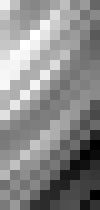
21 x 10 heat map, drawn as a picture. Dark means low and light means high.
The grain runs diagonally up to the right. The halves do not mirror each other. The field climbs toward the top left. The ninth with the lowest average is the bottom right. The histogram is bell-shaped.
